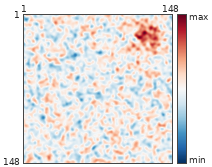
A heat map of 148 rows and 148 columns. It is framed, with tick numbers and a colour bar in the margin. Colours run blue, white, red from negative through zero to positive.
Overall the values sit about 50% of the way up the scale. The top right is the ninth with the highest average. One bump rises in the top right. The texture is blotchy.
